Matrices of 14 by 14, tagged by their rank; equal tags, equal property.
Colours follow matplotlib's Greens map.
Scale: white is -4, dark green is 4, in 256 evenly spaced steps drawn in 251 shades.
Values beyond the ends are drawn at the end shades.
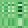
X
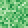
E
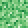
E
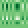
X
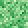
E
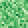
E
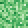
E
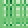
X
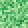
E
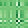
X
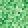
E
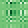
X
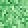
E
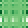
X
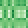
X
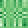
X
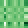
X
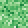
E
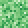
E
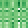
X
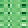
X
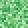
E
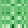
X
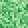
E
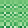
X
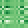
X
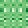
X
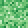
E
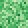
E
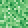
E
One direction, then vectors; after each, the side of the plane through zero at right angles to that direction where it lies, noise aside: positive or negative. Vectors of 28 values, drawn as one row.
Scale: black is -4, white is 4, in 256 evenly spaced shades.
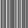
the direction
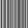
positive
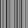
negative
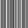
positive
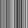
negative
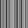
negative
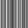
positive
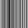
positive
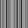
negative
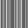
positive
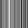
negative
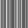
positive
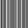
positive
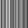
positive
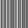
positive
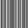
positive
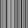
negative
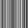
positive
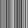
negative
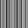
negative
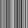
negative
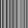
negative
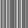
positive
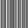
positive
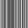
positive
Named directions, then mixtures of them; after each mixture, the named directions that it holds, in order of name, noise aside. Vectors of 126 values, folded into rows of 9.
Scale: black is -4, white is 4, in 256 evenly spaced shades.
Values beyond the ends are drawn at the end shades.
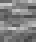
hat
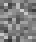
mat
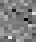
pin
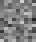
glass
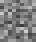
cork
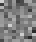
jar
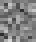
mat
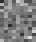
jar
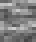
hat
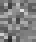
mat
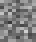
cork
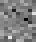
pin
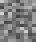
cork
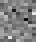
pin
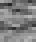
hat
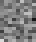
glass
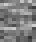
glass, hat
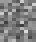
cork, glass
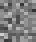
cork, mat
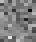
jar, pin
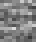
glass, hat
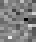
glass, pin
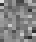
jar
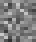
mat
